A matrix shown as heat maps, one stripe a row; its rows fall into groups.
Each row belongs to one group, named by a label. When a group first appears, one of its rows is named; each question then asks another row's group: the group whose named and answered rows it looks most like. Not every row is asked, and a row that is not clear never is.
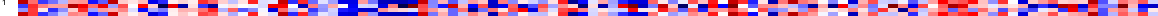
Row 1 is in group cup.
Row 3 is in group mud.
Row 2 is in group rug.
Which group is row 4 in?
cup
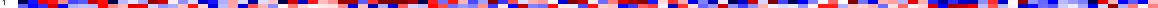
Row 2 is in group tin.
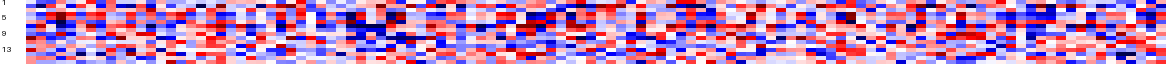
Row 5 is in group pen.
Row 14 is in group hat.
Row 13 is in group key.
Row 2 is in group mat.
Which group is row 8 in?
mud
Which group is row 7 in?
mud
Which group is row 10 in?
cup
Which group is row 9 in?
tin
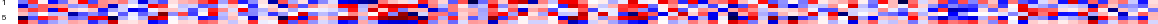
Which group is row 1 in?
mud
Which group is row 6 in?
cup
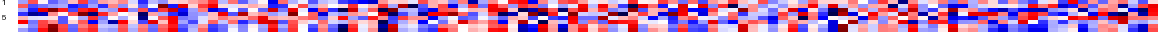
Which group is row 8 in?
pen
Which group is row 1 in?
mud
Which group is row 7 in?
pen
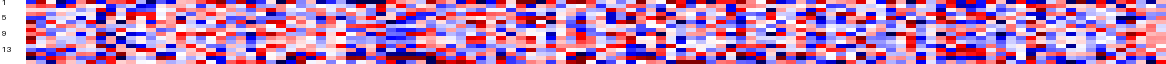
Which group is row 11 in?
key
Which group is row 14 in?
cup
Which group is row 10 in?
key
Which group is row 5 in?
hat
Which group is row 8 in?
cup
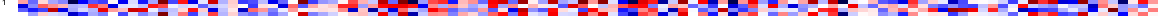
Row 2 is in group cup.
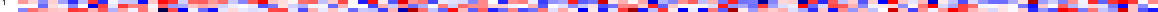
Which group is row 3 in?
rug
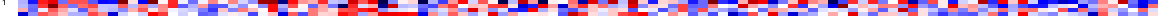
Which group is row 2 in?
pen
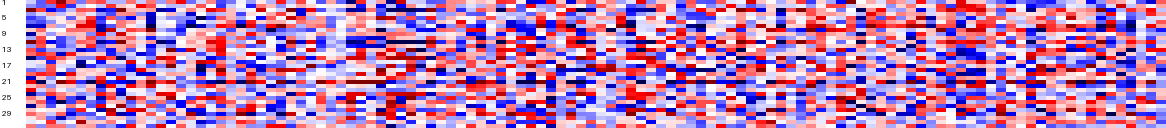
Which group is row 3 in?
cup
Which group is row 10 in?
mud
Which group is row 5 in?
mat
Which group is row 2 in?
tin
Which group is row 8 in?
hat
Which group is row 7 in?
mat
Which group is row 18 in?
mat
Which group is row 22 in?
hat
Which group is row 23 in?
key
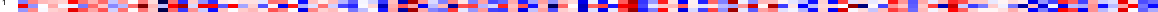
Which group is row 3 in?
rug
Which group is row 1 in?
rug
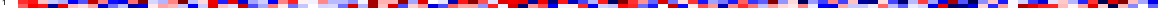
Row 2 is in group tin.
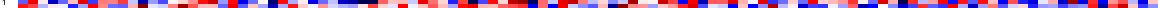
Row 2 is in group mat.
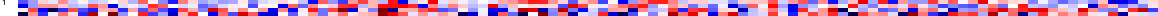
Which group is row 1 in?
hat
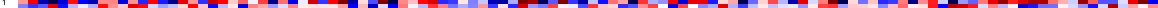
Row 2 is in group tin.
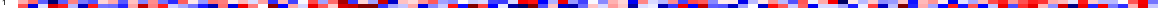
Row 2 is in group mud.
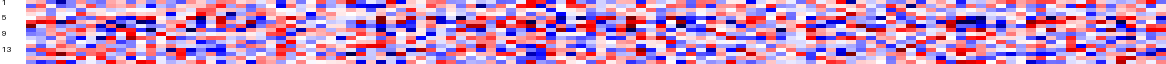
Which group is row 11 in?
mat
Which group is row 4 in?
rug
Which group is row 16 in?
tin
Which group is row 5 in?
mat
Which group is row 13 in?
rug
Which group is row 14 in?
pen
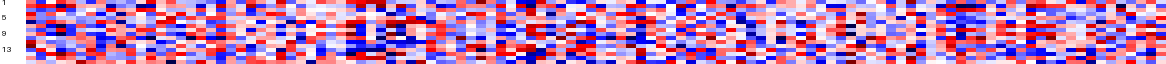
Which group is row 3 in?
tin
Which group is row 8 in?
tin
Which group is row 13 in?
mud
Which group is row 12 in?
key
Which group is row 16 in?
rug
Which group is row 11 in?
cup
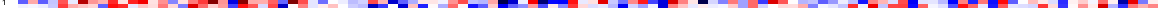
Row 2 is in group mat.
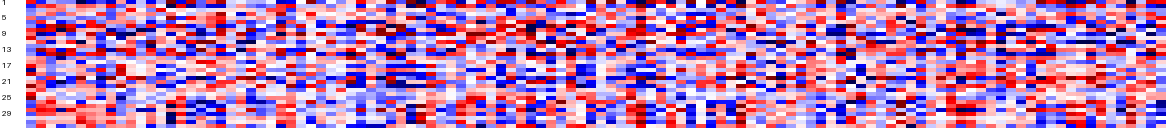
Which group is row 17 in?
cup
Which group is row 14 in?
pen
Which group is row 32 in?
mud
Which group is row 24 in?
key
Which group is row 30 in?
rug
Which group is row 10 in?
key
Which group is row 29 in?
rug
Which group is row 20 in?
hat
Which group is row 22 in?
cup
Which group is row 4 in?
mat
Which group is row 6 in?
mud
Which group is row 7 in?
pen
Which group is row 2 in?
rug
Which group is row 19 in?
cup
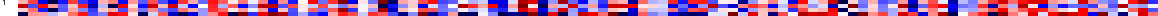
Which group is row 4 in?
mat
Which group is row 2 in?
key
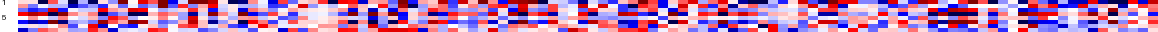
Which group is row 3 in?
tin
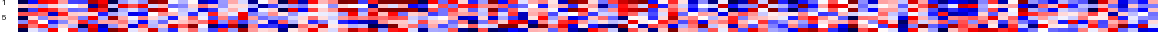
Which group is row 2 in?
hat
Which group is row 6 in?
mud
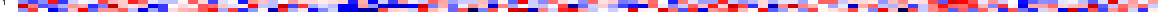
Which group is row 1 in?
tin
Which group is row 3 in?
mud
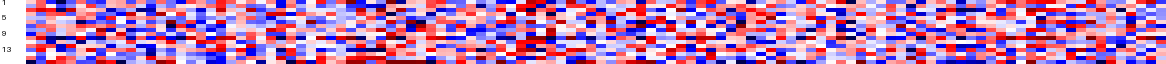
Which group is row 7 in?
rug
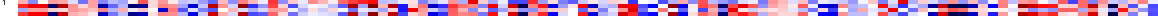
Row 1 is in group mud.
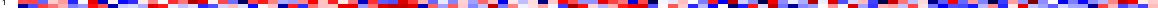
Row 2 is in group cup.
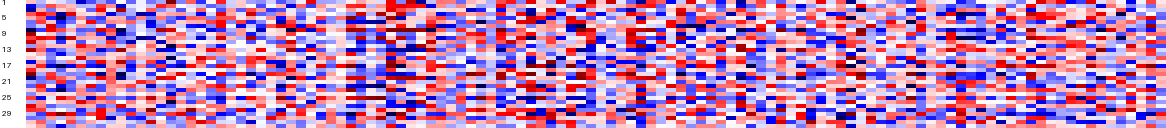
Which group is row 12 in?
rug
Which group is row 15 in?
rug
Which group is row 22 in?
mud
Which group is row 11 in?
key
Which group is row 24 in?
rug
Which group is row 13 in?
cup
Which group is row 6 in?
mud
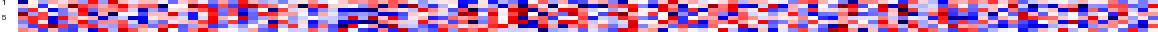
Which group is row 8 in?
hat
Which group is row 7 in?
pen
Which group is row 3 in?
mud
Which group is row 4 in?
key
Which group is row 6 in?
mud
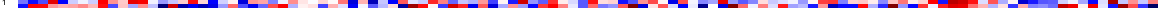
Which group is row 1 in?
tin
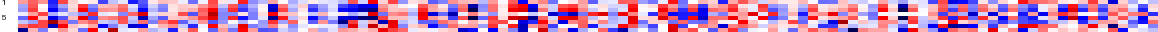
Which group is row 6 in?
pen
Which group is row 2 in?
mud
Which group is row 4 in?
mat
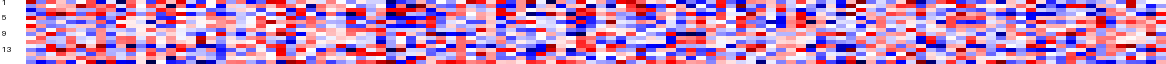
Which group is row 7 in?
cup
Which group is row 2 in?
rug
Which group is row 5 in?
cup
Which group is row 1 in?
key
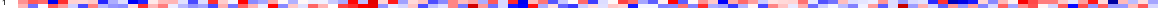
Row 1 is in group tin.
